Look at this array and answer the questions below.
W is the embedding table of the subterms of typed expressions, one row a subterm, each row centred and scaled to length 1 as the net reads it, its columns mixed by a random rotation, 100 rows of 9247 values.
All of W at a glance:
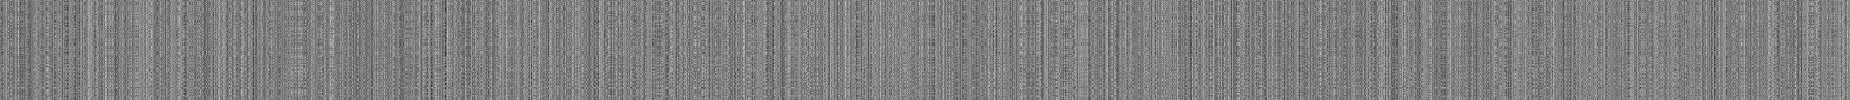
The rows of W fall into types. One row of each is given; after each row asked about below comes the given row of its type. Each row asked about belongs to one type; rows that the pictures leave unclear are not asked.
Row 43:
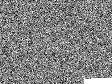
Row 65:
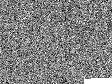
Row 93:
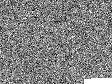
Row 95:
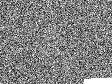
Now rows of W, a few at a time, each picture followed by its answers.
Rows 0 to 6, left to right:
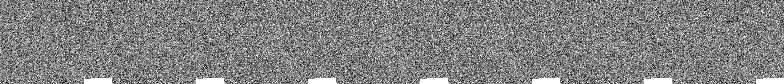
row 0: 65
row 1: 43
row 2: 95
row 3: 95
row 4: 95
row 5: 43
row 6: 93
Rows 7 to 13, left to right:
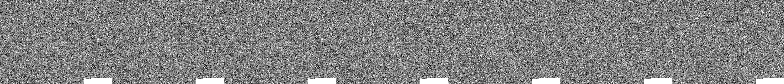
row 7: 43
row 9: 43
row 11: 95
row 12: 65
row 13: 93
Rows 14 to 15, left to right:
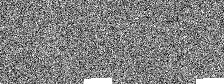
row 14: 95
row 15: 93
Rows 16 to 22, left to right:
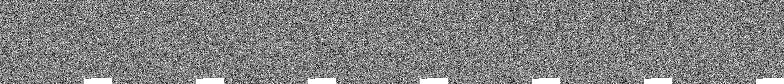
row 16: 43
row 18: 43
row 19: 43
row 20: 65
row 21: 65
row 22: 65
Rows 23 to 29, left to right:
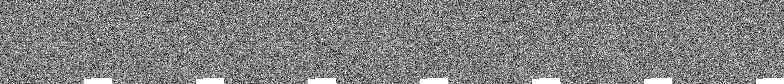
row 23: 43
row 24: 93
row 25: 43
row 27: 93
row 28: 95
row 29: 65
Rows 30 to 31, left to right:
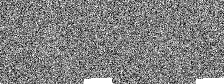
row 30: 95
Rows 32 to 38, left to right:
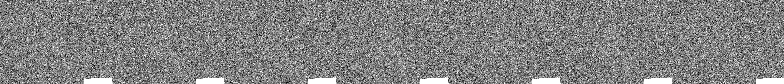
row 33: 95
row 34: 65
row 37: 95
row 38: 65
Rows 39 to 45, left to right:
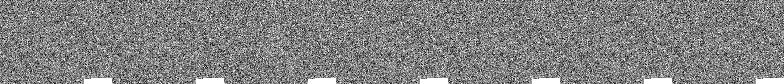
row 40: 43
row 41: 95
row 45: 43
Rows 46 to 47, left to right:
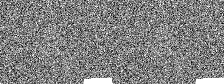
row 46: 95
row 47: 95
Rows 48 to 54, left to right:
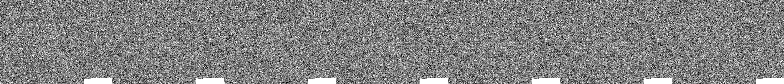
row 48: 95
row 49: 43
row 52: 43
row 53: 43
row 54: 65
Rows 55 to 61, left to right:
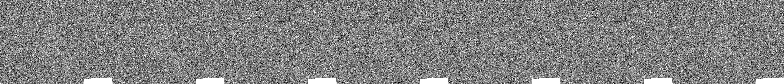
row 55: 95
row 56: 95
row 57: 93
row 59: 43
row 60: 93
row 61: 95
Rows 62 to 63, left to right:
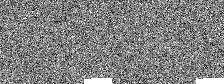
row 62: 93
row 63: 43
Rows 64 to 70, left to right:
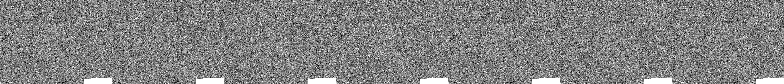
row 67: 95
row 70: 93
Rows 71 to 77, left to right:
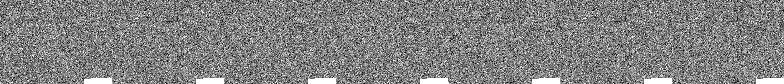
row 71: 95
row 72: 93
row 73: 65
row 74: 65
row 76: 93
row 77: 65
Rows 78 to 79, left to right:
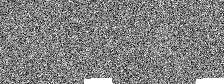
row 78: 65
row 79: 95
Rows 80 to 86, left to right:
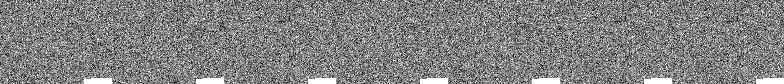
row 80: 43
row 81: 65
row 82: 93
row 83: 65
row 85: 93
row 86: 93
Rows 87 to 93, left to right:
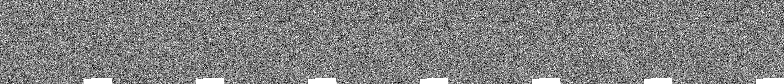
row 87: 43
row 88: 43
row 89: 93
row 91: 93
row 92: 95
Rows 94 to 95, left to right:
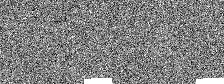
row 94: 93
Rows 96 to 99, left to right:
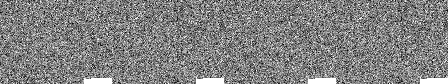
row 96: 43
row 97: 65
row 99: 65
